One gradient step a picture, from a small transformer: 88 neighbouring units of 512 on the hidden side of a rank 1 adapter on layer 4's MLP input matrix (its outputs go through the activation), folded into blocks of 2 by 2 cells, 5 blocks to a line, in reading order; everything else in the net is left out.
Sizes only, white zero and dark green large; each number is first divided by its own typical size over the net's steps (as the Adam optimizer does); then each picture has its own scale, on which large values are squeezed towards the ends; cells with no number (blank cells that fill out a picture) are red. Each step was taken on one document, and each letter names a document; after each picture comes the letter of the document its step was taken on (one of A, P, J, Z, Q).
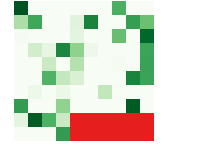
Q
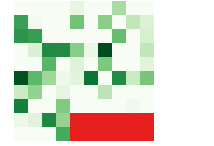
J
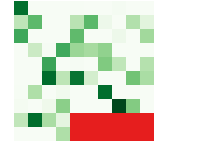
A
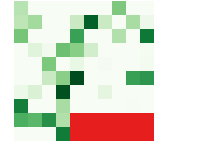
Q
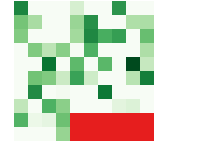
A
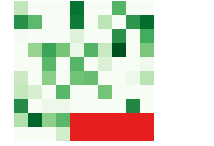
J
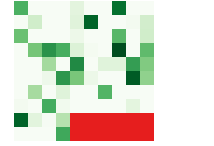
A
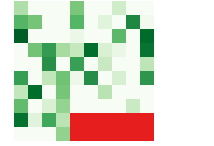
J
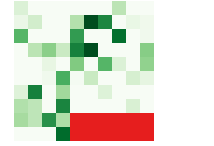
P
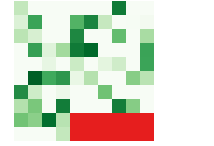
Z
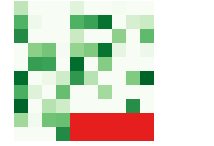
J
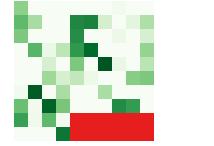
P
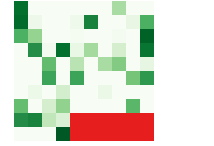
Q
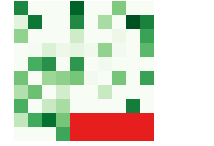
J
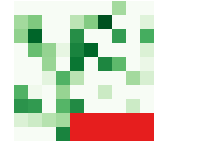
P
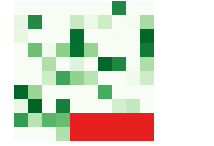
Z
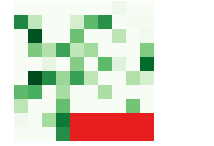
Z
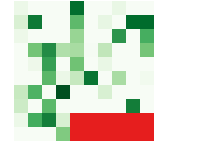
J
